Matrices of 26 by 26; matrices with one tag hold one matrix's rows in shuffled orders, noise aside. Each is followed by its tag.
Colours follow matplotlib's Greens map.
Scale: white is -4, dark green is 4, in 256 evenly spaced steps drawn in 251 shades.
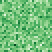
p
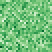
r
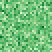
r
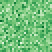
r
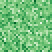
p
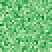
r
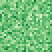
p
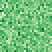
r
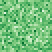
p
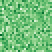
r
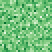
p
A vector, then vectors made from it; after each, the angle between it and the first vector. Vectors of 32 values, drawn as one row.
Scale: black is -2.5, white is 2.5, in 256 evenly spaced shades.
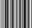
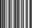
nearly opposite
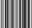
nearly parallel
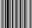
partly aligned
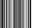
partly opposed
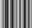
nearly parallel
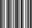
partly opposed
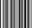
partly aligned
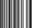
nearly opposite
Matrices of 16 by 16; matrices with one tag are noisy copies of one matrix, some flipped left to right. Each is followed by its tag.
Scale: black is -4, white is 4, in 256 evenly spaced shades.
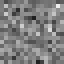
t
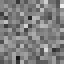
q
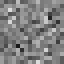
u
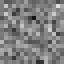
t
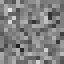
u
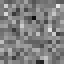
t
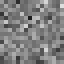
q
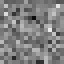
t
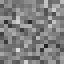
u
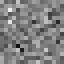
u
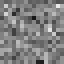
t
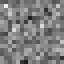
t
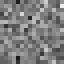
q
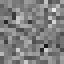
u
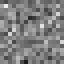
t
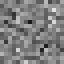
u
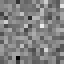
q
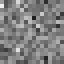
q
